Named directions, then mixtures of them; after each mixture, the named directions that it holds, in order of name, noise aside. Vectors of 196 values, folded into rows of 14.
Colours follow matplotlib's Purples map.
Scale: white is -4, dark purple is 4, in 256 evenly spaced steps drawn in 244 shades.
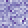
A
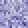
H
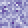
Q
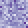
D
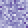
D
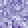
H, Q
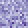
H, Q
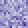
H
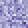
D, H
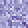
D, H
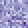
D, H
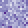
D, H
